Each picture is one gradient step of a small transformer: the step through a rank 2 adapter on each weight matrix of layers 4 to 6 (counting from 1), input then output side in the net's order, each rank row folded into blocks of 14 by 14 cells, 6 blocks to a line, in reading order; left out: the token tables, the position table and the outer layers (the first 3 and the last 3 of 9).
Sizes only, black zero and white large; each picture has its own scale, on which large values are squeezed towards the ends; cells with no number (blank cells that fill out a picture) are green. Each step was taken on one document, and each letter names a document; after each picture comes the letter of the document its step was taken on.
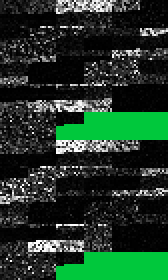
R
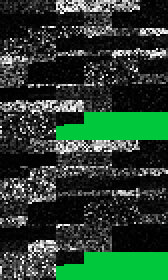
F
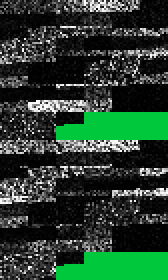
R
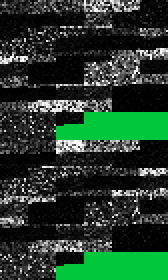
R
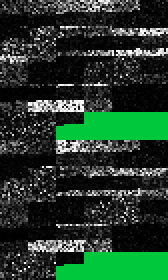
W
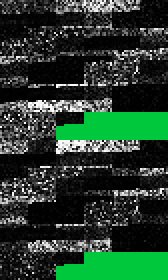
R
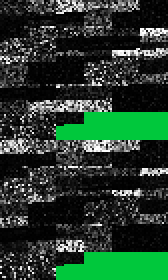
F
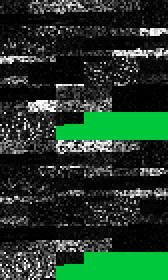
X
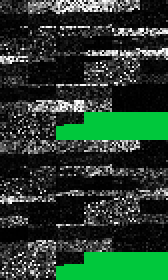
W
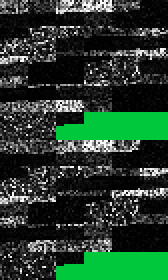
R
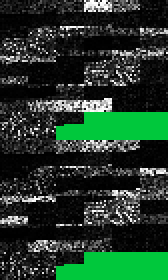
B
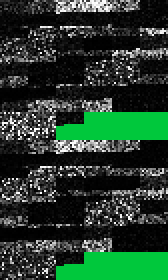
B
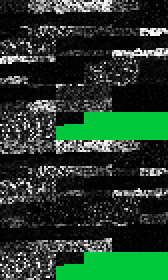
X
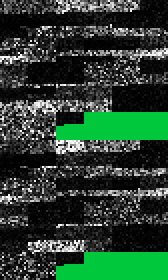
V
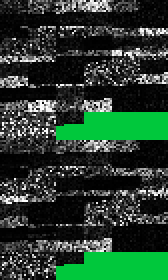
B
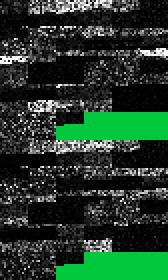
W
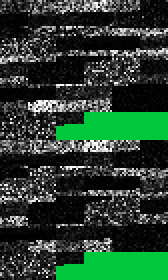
W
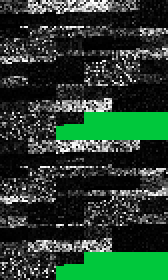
B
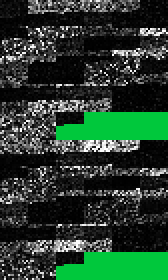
V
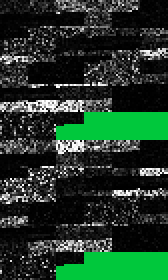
F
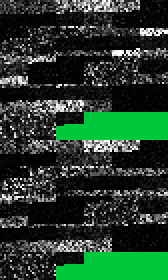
F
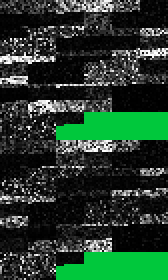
F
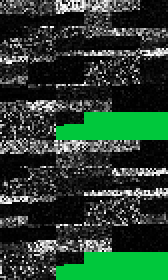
F
